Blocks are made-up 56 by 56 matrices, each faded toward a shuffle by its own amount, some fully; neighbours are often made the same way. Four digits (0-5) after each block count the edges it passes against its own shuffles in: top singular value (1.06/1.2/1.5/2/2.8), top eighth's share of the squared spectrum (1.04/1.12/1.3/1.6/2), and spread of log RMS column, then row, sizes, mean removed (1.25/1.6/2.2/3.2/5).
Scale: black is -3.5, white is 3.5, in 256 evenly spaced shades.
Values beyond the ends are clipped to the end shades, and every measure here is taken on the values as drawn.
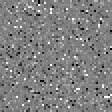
0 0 0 0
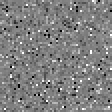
0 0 0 0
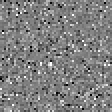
0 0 0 1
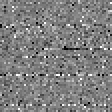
2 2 0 2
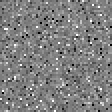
0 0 0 0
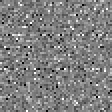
1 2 0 2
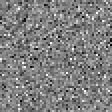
0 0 0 0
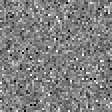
1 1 0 1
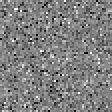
0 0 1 0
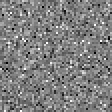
0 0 0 0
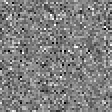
3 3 1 2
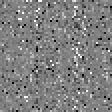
3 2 1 0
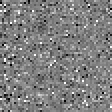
3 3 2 0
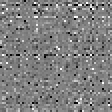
4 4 2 2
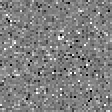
2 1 0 0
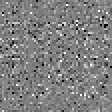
4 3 1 2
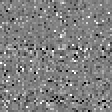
3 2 0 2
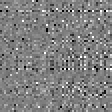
4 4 2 2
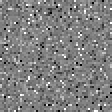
1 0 0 0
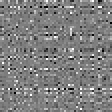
5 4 3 3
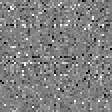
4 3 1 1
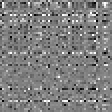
5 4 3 3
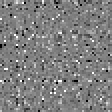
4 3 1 1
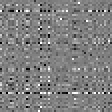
5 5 3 3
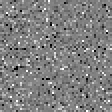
3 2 0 0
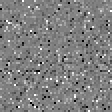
2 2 0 0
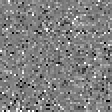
3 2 0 1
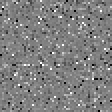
2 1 0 0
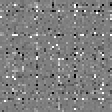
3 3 2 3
